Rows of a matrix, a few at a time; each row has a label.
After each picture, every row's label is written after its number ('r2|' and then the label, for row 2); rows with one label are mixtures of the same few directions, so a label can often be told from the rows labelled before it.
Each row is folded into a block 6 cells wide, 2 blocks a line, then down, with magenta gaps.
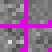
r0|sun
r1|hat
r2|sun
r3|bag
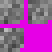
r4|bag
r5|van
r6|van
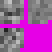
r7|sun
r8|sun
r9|van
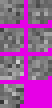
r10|van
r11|sun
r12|van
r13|van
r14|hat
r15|bag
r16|van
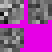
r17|bag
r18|sun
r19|sun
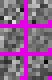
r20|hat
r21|bag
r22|van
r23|van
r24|bag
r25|hat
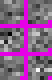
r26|sun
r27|bag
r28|bag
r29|bag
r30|sun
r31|sun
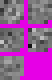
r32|van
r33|van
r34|bag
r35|van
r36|sun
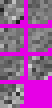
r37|van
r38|bag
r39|van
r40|bag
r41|bag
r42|van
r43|hat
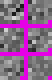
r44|sun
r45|van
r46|van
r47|bag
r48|bag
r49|bag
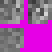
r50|hat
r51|van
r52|bag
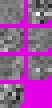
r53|sun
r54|sun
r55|bag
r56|bag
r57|hat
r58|sun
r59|van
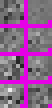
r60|hat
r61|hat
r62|van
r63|bag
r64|hat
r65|bag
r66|bag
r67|sun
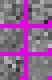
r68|bag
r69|van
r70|van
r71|hat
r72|van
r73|hat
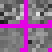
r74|bag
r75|sun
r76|bag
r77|bag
